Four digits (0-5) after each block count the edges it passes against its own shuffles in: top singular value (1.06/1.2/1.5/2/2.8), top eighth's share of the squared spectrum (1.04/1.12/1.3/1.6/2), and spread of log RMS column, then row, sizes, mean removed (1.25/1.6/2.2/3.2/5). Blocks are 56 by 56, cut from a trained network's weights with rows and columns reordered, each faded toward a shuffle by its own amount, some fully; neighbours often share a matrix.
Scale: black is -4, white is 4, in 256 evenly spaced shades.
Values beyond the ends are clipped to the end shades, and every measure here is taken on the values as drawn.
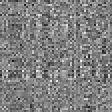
4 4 1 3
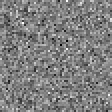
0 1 0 0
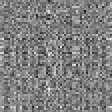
4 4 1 3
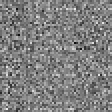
3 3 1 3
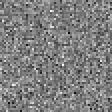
1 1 0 0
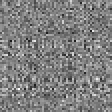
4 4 1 3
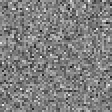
1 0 0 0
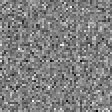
3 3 0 2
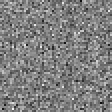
1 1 0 1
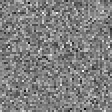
1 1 0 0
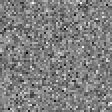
0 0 0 0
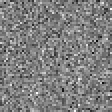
0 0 0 0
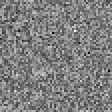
2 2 0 0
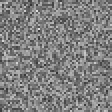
2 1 0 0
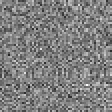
4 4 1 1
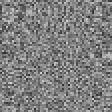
4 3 1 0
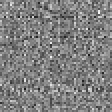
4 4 2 2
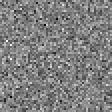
0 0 0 0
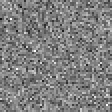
2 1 0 0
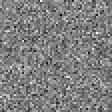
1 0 0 0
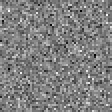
0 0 0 0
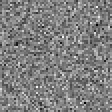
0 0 0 0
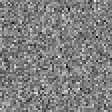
2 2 0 0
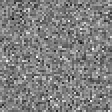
2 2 0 1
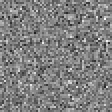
2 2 0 1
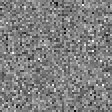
2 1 0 0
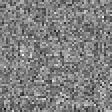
3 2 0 1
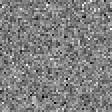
0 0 0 0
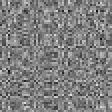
4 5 2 3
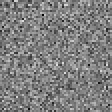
3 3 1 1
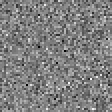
1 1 0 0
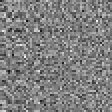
4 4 2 2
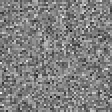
2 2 0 0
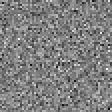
1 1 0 0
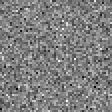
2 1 0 0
